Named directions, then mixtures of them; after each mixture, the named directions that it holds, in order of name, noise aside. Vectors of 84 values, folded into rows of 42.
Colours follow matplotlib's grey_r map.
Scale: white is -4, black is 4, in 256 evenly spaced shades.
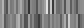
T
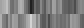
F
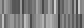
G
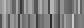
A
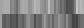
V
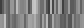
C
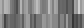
G, V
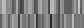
A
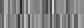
A, T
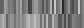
C, F, G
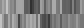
F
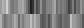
F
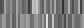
C, G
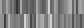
A, C, G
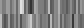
A, F, V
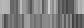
F, G, V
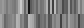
C, F, T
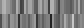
A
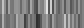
A, T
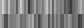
F, T, V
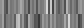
T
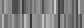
G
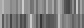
F, G, V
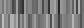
A, G, V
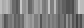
F, G, V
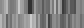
C, F
